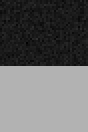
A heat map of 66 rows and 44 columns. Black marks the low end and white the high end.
It is made of 2 by 1 panels. Panel 1,1: very low, fine-grained, faint in contrast. Panel 2,1: high, flat.
